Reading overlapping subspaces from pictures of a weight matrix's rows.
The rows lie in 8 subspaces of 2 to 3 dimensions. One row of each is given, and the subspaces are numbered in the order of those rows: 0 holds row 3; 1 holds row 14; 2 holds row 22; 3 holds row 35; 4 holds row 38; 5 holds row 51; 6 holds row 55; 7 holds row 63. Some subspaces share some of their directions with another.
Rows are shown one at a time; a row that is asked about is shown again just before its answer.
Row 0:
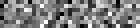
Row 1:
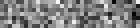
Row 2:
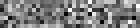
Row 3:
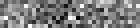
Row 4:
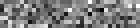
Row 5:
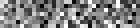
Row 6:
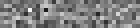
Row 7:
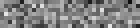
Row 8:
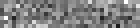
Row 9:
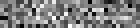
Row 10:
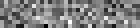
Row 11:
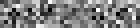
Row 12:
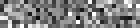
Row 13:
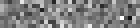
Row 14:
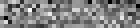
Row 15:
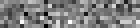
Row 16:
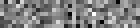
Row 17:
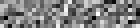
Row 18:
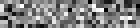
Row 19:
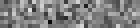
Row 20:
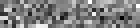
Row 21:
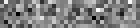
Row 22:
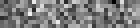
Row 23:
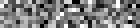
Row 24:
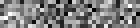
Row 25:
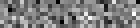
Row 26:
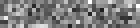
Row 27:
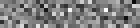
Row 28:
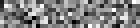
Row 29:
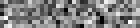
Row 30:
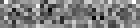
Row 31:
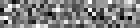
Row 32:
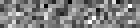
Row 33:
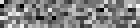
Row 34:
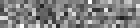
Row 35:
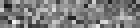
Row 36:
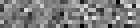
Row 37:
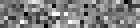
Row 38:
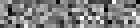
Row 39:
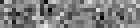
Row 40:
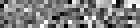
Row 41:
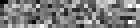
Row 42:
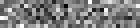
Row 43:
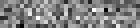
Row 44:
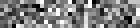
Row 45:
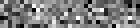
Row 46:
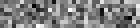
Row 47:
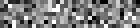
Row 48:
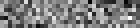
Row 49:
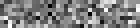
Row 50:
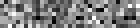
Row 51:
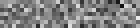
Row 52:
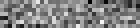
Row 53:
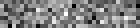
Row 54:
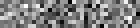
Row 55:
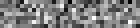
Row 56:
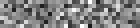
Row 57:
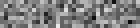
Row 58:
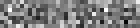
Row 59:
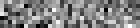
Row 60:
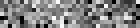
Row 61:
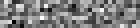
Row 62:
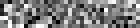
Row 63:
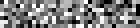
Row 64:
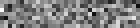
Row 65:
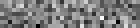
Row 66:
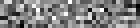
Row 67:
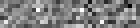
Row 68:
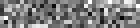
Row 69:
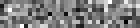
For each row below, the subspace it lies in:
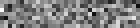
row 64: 7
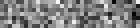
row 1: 4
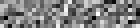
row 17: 6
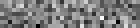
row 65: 7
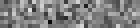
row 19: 2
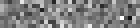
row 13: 0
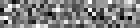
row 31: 1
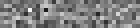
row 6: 3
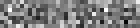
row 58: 4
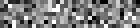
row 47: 1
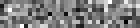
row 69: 4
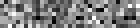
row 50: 1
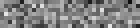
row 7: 6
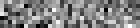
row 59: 7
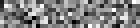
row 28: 7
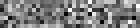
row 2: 7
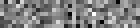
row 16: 7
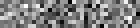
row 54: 0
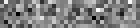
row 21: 1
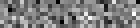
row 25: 4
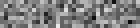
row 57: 6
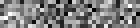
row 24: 0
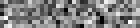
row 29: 6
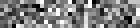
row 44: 0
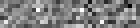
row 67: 7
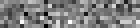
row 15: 4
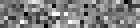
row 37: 4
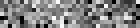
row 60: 4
